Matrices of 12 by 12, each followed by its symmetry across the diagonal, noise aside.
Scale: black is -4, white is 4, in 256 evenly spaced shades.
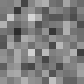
antisymmetric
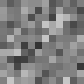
antisymmetric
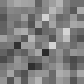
antisymmetric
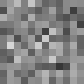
neither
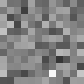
neither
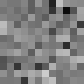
neither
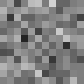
neither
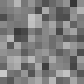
antisymmetric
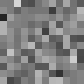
antisymmetric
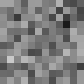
neither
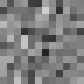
neither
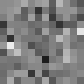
neither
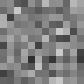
antisymmetric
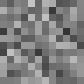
antisymmetric
